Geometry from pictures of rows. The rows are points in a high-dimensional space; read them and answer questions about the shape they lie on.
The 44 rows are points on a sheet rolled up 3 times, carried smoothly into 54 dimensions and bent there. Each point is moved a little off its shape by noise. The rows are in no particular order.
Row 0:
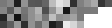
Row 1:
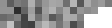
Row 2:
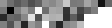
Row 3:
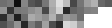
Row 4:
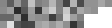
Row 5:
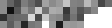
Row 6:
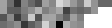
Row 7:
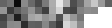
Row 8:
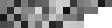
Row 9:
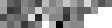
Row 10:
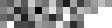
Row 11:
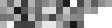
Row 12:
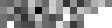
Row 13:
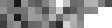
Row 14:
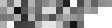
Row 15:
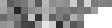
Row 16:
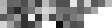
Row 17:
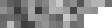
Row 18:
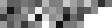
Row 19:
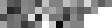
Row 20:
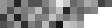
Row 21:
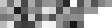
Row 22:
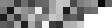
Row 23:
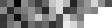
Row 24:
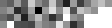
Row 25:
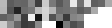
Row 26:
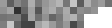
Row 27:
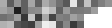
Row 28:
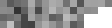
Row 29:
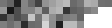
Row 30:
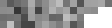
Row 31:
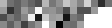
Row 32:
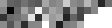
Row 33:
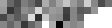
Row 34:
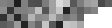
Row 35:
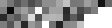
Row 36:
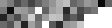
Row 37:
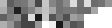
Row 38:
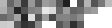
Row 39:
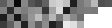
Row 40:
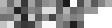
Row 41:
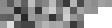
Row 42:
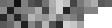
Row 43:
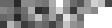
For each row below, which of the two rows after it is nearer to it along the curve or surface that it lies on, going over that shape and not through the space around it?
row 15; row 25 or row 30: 30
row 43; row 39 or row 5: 39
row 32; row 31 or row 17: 31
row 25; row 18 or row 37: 18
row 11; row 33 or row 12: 12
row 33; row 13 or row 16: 13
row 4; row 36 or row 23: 23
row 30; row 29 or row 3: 3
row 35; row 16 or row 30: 16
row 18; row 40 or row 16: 16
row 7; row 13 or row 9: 13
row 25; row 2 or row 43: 2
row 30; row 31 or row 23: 23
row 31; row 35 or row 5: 35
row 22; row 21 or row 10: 21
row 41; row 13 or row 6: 13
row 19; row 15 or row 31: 15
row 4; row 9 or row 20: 9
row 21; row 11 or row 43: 11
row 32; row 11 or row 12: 11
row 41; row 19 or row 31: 19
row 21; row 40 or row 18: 40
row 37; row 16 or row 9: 9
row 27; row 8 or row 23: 23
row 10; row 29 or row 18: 18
